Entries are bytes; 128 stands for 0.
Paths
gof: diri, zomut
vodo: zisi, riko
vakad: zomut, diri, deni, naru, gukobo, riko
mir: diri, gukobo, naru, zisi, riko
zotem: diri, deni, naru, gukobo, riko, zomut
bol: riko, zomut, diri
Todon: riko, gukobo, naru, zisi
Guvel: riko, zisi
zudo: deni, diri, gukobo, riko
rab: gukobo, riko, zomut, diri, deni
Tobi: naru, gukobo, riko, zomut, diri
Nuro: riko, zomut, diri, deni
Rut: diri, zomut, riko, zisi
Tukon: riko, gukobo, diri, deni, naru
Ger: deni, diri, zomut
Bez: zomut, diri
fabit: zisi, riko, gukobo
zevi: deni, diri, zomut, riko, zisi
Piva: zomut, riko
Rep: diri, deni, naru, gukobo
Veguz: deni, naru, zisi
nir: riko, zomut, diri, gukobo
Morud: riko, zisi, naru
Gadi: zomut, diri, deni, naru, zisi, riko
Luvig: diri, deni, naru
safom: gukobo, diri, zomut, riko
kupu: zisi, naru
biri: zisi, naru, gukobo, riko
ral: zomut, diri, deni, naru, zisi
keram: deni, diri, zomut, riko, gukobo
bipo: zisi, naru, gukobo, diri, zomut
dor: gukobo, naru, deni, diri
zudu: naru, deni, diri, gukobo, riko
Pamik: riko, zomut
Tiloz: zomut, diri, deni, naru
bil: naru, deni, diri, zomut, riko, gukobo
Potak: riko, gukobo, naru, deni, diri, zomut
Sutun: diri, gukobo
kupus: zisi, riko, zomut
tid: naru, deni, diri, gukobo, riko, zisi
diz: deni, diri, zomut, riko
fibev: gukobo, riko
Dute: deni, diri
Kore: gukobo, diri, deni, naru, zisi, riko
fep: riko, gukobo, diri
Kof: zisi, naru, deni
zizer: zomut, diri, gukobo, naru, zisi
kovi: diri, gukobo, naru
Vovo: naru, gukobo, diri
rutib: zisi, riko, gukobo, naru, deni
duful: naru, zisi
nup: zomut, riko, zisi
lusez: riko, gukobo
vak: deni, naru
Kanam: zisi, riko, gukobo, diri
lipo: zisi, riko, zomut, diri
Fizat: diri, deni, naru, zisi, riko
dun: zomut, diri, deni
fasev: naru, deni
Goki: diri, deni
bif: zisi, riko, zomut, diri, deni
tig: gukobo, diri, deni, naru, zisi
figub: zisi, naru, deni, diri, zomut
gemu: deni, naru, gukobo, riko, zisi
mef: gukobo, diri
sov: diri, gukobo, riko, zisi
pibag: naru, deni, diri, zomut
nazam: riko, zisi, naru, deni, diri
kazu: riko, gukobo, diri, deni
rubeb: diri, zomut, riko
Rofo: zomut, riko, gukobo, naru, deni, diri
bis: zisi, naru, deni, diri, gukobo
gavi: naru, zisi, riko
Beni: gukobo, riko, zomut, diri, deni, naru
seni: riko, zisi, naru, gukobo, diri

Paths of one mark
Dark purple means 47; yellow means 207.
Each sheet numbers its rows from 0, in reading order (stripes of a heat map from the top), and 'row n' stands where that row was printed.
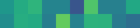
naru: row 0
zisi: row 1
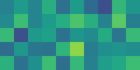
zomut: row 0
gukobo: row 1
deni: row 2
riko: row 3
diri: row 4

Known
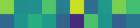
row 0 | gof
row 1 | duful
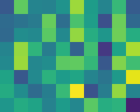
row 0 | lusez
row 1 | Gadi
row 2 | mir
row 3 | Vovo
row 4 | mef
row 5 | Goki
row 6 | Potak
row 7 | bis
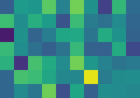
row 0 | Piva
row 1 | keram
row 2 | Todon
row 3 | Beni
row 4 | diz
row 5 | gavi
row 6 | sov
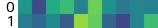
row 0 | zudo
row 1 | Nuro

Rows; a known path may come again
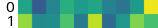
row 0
Goki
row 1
gof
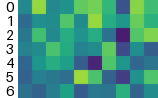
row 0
mef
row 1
mir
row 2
Bez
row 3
zudu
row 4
duful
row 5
kazu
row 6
gemu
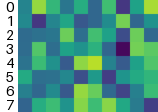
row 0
Vovo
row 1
Veguz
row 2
Gadi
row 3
Rofo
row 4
bol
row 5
kovi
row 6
Nuro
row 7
vodo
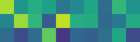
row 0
pibag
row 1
lipo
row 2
ral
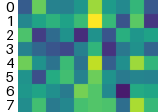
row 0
lusez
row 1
safom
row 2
Luvig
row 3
Tukon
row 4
zotem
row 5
zudo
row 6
rab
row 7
dor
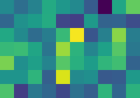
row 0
dun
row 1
tid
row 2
Potak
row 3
bipo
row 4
figub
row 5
bif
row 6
vak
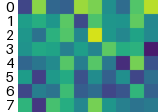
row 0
seni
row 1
Sutun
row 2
rubeb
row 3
bis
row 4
vakad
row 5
zevi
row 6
zizer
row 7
diz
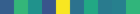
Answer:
rutib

